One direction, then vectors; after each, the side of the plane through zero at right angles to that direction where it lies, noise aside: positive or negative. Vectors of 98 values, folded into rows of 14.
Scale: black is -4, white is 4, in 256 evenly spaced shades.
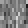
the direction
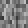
negative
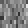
negative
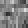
positive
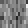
negative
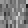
positive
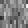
negative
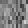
negative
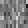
positive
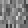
positive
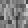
negative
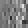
positive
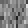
negative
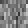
negative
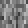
negative
